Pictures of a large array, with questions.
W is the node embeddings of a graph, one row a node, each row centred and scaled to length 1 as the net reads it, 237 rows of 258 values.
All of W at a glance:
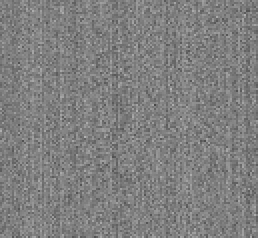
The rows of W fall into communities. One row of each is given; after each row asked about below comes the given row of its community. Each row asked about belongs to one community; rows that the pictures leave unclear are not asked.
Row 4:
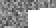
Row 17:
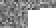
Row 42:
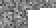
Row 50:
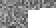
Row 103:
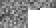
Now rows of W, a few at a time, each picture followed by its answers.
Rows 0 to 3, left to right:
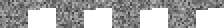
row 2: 4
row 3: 42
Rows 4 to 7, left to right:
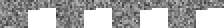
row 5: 17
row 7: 42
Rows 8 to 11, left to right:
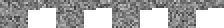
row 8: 4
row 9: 42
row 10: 42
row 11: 42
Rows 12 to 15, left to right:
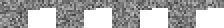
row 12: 42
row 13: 50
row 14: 17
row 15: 4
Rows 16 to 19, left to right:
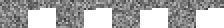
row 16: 4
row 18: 42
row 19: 103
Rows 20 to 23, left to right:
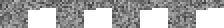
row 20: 103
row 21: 42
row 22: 17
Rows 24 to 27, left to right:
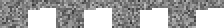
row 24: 50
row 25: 103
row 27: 42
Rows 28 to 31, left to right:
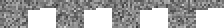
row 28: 42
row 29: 103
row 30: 17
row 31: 42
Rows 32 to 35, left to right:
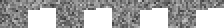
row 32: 17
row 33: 17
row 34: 50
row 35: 50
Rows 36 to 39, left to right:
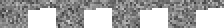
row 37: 103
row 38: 103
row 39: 50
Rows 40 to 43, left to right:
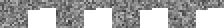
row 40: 42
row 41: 17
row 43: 50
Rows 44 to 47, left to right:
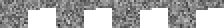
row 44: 4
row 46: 50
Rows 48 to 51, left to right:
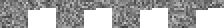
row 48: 103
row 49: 42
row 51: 42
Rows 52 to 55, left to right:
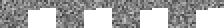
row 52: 50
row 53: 103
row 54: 17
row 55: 4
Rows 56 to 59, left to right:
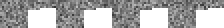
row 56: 103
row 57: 103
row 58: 17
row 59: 50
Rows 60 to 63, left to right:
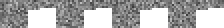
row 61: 50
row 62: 42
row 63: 103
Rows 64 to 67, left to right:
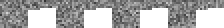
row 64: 50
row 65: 17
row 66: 17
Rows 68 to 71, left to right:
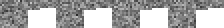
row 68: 42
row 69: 42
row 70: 50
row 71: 42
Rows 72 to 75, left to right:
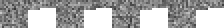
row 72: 103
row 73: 17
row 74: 4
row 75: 17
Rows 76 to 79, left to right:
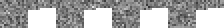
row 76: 4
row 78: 50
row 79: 4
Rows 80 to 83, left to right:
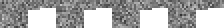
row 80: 42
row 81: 42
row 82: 17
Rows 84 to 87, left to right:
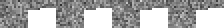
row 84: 17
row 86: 50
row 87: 42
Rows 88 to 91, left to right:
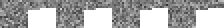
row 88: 103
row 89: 42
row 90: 50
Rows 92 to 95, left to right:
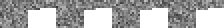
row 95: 103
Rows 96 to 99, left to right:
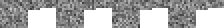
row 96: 4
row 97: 50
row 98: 103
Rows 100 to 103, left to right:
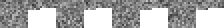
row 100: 103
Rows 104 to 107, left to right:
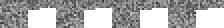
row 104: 4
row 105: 50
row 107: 42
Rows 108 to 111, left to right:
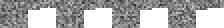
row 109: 4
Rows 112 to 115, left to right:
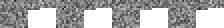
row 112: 17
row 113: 4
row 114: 50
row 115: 4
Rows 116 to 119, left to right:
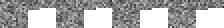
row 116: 4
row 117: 103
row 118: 4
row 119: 42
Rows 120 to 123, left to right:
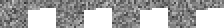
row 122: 50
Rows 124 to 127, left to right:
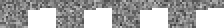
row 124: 50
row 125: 4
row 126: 103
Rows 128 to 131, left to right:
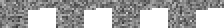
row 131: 4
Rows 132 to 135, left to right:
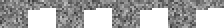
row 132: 103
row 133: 42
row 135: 103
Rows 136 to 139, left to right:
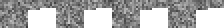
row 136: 103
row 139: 42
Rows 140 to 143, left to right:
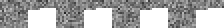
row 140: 50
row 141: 50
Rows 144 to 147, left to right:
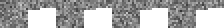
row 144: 17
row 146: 42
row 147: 4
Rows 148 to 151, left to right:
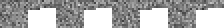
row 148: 17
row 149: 17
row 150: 17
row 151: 17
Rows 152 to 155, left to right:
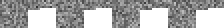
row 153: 42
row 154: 17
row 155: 4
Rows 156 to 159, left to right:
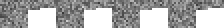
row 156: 17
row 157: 103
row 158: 103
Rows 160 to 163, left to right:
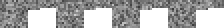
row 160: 42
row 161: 4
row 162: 50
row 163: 103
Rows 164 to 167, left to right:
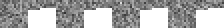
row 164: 17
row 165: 17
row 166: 50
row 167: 103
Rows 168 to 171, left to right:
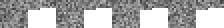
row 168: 103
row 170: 103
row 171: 103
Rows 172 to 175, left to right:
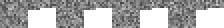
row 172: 4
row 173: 42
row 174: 4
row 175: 50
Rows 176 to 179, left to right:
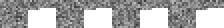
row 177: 103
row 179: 50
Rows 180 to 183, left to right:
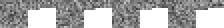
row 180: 50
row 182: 103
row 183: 17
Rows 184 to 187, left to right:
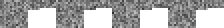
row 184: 50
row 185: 17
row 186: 17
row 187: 50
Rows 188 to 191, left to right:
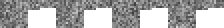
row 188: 17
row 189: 17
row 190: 42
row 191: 4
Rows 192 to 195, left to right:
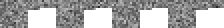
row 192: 17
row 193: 50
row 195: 42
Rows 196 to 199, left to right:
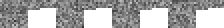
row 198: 42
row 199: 4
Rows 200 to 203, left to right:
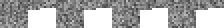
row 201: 103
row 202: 42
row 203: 42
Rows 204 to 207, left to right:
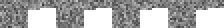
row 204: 103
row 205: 50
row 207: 50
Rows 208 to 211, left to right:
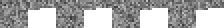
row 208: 50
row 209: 4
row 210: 4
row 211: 42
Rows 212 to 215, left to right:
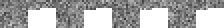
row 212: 103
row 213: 17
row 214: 103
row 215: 4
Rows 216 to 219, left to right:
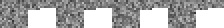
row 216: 50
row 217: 17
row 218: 103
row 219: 17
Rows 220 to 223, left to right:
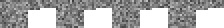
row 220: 17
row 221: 50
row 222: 50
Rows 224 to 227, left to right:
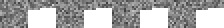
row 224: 103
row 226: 17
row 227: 4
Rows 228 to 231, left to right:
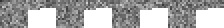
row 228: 103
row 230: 103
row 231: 4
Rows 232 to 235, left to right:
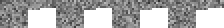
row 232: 103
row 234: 50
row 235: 4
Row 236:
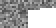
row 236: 42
